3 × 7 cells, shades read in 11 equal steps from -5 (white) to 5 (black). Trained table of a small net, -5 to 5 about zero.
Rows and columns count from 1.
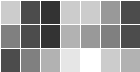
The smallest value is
-5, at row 3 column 5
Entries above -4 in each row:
7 7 5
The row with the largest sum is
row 2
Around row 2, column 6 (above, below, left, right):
-1 -3 -1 2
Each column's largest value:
2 2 3 -2 -1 0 2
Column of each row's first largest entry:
3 3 1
